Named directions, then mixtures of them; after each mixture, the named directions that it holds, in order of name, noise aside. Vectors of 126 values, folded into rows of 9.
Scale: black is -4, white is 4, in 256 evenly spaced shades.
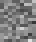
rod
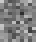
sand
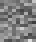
rod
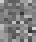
sand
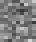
rod, sand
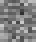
rod, sand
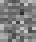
rod, sand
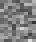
rod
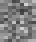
rod, sand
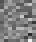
rod, sand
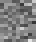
rod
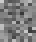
sand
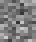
rod, sand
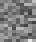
rod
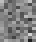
rod, sand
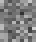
sand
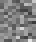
rod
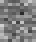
rod, sand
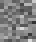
rod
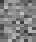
sand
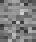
rod, sand
